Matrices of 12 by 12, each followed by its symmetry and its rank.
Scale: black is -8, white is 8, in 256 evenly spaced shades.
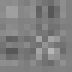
symmetric, rank two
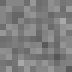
symmetric, full rank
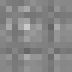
symmetric, rank two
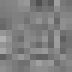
antisymmetric, rank two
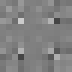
symmetric, rank two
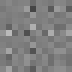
antisymmetric, rank two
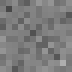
symmetric, full rank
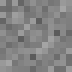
symmetric, full rank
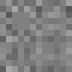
antisymmetric, rank two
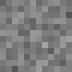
symmetric, full rank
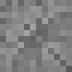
symmetric, full rank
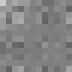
symmetric, rank two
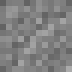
symmetric, full rank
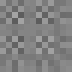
symmetric, rank two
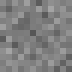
symmetric, full rank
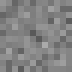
symmetric, full rank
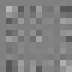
symmetric, rank two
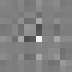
symmetric, rank two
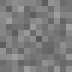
symmetric, full rank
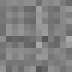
antisymmetric, rank two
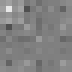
symmetric, rank two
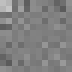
symmetric, rank two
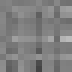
antisymmetric, rank two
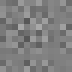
antisymmetric, rank two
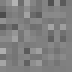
antisymmetric, rank two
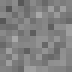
symmetric, full rank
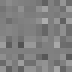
antisymmetric, rank two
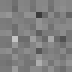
antisymmetric, rank two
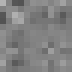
symmetric, rank two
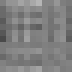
antisymmetric, rank two
